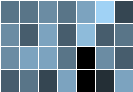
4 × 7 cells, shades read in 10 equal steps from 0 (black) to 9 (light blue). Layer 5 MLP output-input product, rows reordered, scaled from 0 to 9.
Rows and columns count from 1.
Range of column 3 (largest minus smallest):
4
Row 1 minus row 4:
1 0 3 -2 7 7 -4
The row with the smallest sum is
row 4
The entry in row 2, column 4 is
4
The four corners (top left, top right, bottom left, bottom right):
5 3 4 7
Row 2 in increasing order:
4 4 4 5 6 7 8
